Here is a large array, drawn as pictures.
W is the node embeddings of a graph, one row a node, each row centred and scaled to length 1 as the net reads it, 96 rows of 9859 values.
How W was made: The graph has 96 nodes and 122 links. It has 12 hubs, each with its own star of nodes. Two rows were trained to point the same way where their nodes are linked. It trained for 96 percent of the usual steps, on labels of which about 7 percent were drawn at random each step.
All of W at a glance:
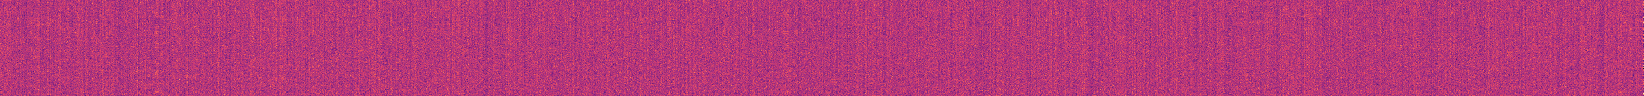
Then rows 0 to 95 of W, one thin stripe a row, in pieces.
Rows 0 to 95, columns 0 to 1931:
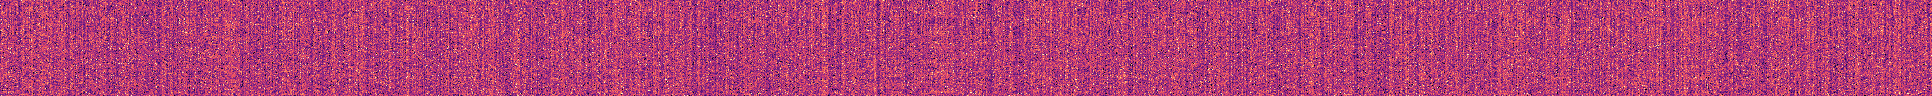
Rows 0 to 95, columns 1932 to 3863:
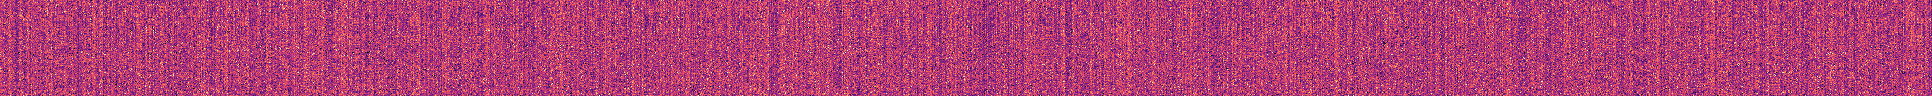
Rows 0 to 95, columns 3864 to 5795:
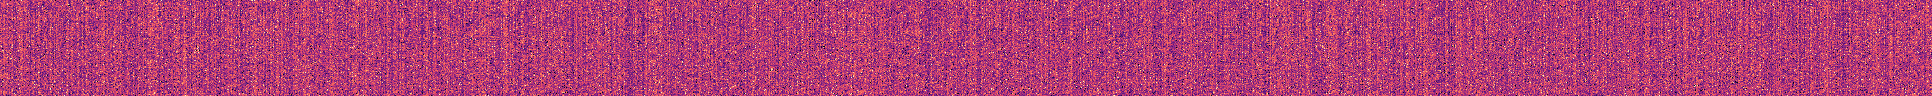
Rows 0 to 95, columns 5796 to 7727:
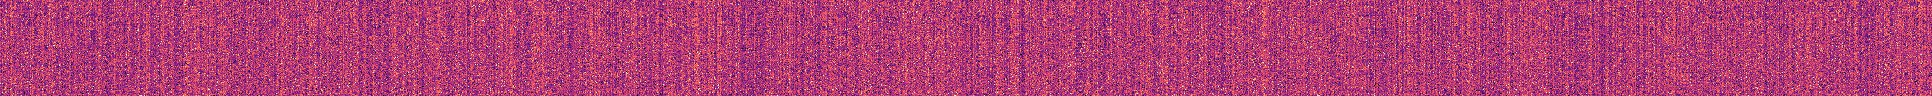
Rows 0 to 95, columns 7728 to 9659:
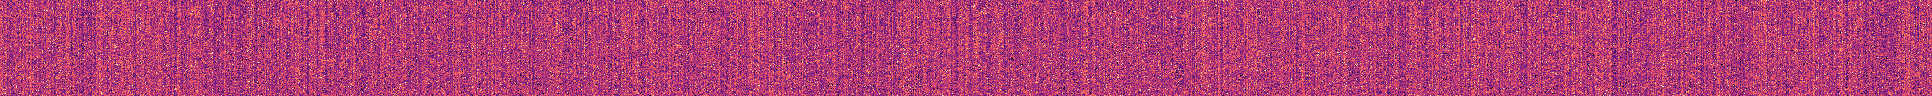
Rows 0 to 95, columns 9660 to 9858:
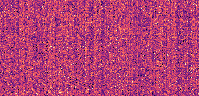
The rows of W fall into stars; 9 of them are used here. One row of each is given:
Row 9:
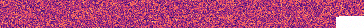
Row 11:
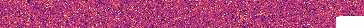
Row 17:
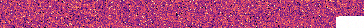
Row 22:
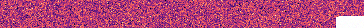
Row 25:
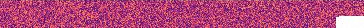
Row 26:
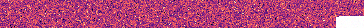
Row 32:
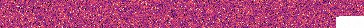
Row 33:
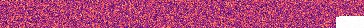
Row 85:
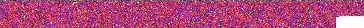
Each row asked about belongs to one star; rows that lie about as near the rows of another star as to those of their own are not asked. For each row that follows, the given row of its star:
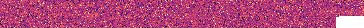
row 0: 25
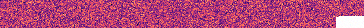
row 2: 32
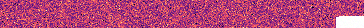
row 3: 32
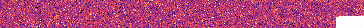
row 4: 32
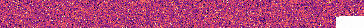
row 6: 9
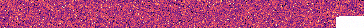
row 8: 11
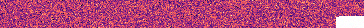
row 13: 17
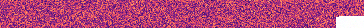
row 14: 33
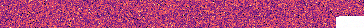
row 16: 26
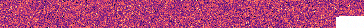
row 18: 25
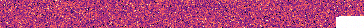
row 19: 25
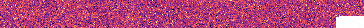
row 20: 25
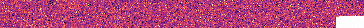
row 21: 22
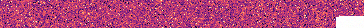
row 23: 25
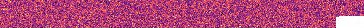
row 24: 11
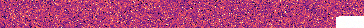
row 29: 32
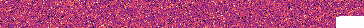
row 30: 25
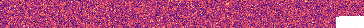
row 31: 26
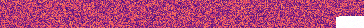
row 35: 17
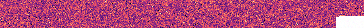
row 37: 85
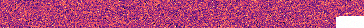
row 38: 32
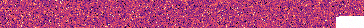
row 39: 25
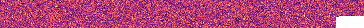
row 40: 17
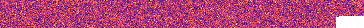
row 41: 32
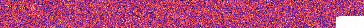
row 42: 85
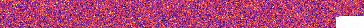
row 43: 26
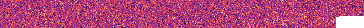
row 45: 26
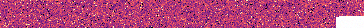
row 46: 33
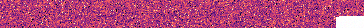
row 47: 26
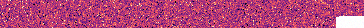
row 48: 11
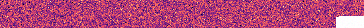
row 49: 33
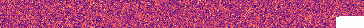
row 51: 32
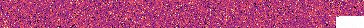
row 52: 85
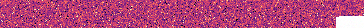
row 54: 11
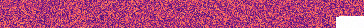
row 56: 85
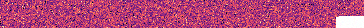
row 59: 32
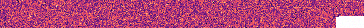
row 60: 25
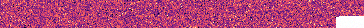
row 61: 32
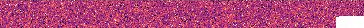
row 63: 26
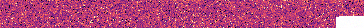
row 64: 33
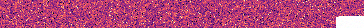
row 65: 17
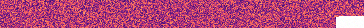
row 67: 22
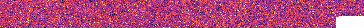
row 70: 17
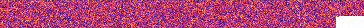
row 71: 11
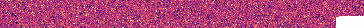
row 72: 26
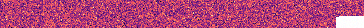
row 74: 26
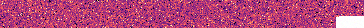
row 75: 22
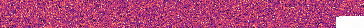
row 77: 17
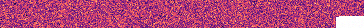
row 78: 17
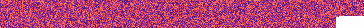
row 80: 11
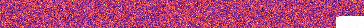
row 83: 17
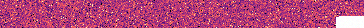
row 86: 22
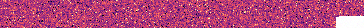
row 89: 85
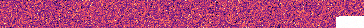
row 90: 9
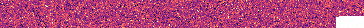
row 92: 26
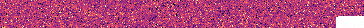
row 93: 17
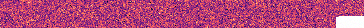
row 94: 25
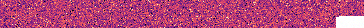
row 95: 9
